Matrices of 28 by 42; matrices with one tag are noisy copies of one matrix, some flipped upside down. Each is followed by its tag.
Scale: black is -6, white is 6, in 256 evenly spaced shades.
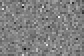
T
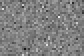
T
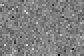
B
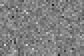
B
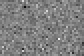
T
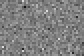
T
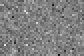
B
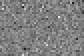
T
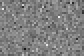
T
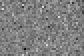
T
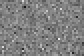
T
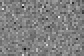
T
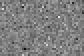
T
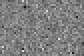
T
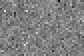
B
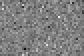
T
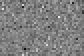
T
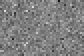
B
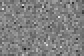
T
